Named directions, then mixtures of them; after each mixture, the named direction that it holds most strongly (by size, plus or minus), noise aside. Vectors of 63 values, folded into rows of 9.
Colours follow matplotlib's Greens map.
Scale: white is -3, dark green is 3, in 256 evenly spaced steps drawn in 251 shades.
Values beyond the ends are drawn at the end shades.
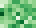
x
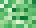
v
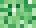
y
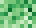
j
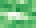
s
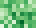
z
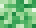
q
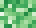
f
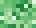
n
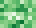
s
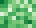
j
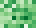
v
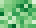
n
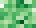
q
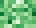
f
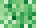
z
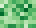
n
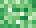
v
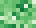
n
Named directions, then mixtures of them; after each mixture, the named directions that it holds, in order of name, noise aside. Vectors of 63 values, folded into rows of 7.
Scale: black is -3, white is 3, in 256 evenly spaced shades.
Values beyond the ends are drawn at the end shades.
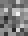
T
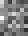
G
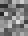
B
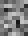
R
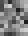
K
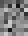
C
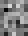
C, R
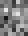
T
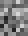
T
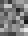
K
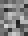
R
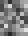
K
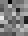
G, K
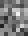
T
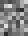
K, R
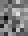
T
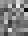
C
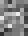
B, G, R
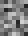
R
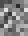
C, K, T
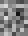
B, T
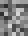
B, K, T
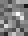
B, R, T
